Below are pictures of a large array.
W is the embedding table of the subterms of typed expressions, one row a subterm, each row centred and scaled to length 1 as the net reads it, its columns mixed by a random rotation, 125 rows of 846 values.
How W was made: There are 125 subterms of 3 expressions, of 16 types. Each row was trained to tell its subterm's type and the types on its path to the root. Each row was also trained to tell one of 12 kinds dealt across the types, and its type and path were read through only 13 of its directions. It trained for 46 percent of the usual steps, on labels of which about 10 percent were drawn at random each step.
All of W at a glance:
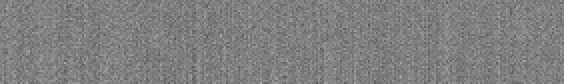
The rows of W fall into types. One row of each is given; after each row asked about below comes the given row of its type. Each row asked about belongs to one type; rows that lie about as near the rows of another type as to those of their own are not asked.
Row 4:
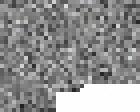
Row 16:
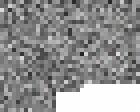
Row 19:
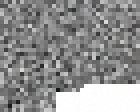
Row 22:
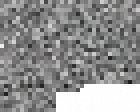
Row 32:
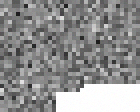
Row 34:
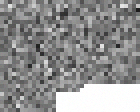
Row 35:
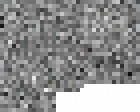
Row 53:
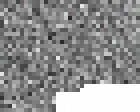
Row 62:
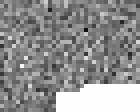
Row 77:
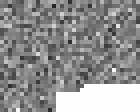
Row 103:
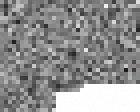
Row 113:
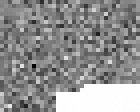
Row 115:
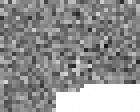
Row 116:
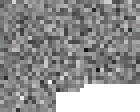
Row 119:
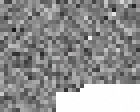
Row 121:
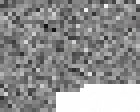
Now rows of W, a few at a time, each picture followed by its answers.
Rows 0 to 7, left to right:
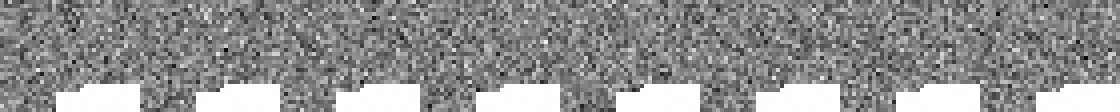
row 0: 32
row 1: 115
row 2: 22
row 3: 121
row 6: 32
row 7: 77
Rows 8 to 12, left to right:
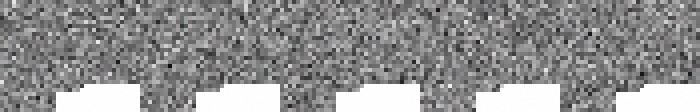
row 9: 103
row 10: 103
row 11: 34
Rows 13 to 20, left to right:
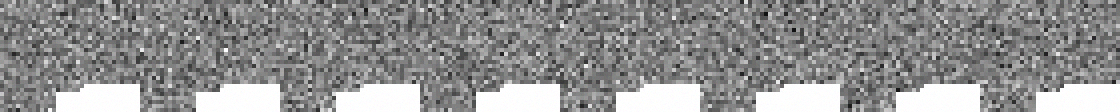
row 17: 62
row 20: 119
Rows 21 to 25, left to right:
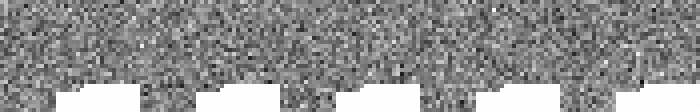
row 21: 115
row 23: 121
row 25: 119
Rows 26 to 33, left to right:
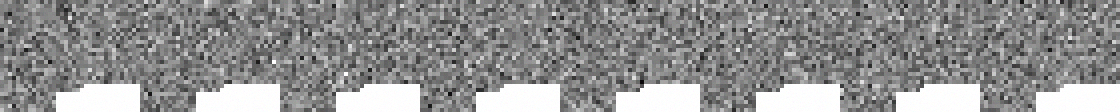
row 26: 34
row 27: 62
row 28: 77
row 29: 121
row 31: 53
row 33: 113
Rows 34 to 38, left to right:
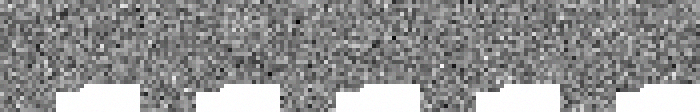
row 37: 113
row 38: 53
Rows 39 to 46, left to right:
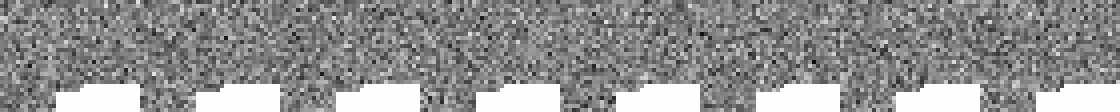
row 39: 103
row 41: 103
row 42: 62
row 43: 62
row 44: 77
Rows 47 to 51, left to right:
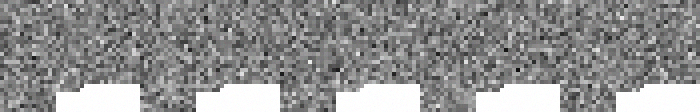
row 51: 77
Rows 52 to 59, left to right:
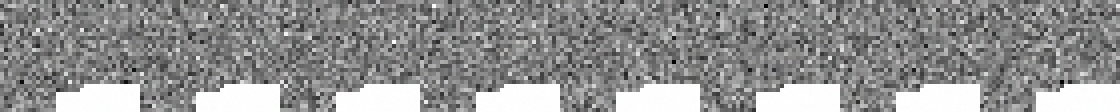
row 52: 53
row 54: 121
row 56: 116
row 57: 35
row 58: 35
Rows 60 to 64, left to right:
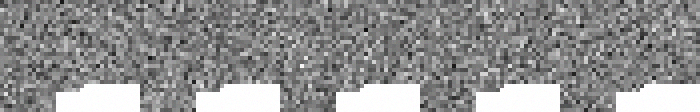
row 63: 115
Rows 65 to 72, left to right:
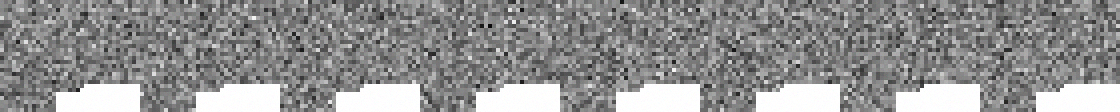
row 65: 53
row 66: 113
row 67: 103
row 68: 113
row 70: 22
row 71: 77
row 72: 32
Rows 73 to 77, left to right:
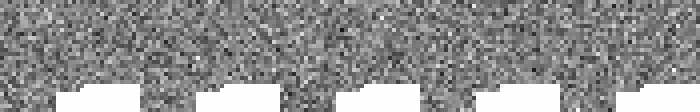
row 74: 119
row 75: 4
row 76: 113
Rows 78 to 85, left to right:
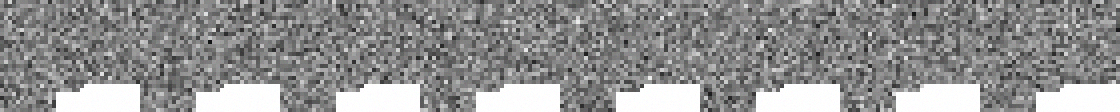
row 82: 4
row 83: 115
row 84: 113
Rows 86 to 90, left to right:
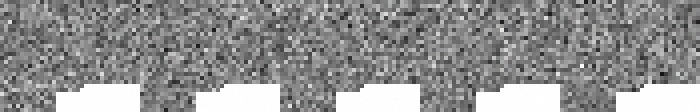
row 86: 34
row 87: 4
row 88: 34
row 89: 53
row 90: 4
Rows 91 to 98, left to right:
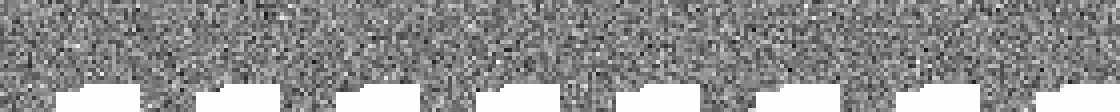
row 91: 34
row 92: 119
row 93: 53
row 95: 32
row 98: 103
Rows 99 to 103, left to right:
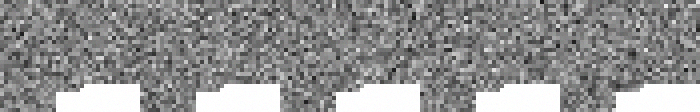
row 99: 119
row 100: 34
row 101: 113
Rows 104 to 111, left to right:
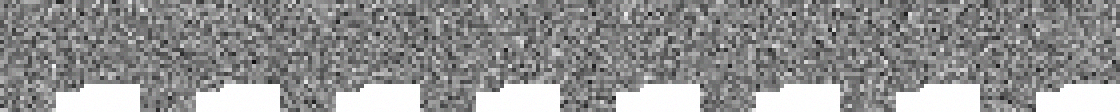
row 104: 119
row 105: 119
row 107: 115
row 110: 34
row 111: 16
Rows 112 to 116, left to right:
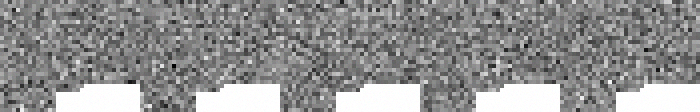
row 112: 22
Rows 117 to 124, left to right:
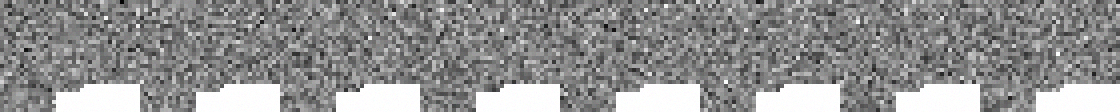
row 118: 115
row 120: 53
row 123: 4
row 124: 115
